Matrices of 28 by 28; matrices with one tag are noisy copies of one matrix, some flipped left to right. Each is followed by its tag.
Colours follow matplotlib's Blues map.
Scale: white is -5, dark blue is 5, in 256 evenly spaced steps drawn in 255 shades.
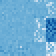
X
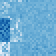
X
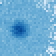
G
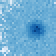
G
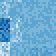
X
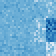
X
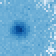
G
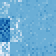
X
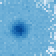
G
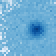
G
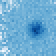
G
